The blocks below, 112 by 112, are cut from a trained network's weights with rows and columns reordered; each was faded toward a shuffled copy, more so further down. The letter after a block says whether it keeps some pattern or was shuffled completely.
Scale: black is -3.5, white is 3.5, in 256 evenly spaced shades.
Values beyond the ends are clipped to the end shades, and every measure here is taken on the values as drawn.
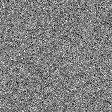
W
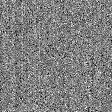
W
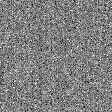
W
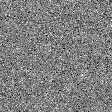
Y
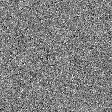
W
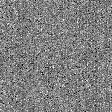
W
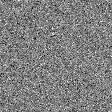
Y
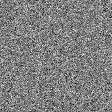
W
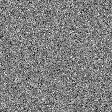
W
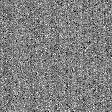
W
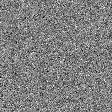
Y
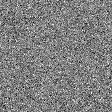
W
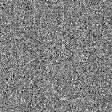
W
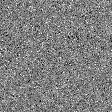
Y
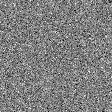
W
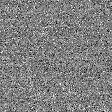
W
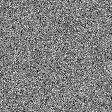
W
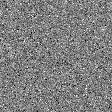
Y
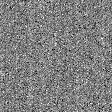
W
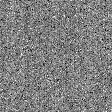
W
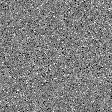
Y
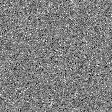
Y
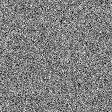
Y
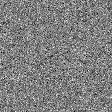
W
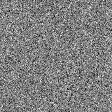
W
